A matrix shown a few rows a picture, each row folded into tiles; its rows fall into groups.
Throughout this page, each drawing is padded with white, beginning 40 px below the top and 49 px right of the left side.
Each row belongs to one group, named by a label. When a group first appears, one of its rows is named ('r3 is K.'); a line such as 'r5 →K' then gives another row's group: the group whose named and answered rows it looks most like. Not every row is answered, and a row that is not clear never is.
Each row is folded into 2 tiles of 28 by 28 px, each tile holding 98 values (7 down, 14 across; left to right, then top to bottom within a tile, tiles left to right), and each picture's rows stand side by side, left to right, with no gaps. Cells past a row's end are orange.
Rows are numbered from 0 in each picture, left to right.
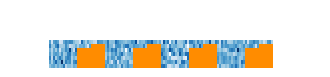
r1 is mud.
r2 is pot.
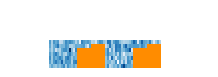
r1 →mud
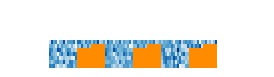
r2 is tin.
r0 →pot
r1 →pot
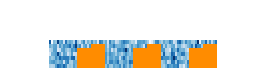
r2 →tin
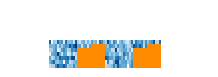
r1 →tin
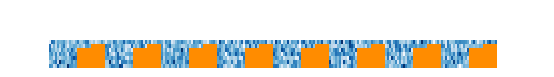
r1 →tin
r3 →pot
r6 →mud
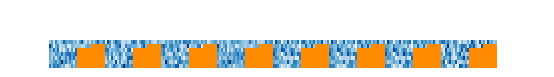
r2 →tin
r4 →pot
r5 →pot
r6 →pot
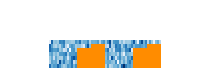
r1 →mud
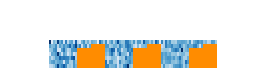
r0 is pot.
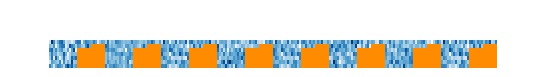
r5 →tin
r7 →pot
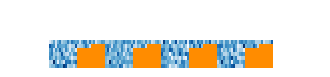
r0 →tin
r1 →tin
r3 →tin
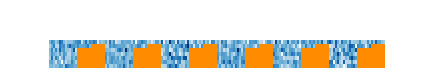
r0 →mud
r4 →pot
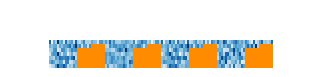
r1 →mud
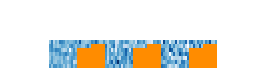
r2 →pot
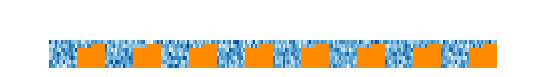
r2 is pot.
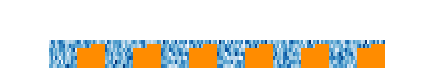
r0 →mud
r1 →mud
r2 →pot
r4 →tin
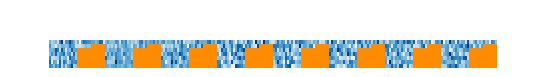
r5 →pot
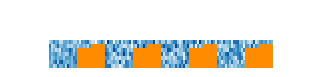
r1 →pot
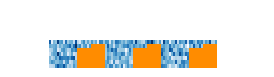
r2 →pot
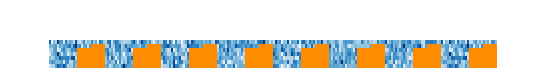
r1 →mud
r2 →tin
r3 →mud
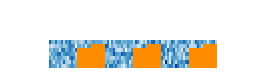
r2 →tin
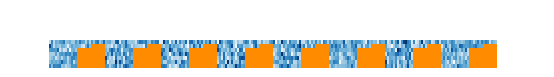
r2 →pot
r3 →mud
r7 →mud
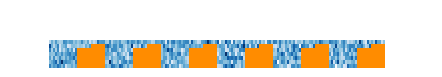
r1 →tin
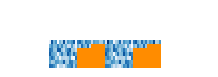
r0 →pot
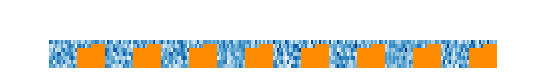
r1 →pot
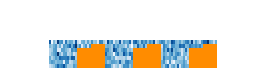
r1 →pot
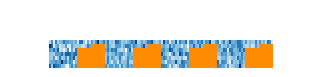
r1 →mud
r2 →pot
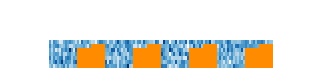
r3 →mud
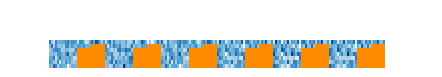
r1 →mud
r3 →pot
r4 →pot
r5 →pot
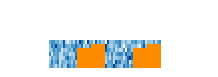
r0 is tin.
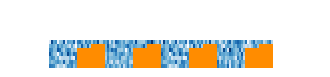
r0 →pot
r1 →mud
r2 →pot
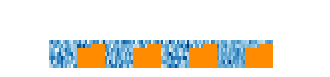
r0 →tin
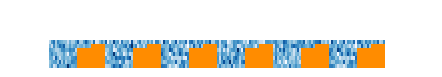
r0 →mud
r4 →mud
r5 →pot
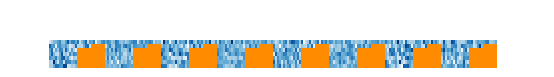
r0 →tin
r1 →mud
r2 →pot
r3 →pot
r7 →mud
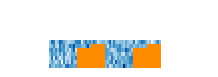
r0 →mud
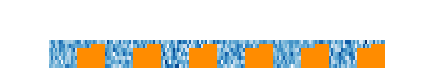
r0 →mud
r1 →pot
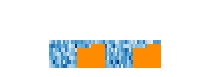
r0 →tin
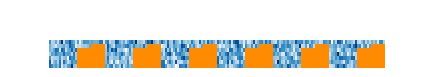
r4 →tin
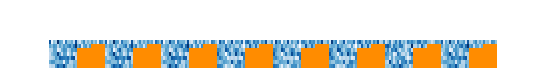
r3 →pot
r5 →pot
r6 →tin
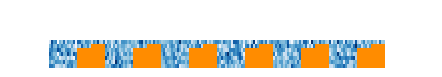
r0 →pot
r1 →tin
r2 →tin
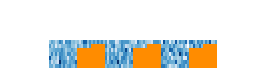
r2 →pot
